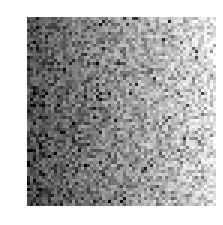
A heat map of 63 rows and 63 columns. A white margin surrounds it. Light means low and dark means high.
Slope: up to the left. Stripes: none. Grain: fine. Odd rows or columns: none.
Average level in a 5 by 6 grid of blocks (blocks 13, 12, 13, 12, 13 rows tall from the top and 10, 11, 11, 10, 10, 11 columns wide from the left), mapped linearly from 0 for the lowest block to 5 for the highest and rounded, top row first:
543210
543210
543210
543210
543210
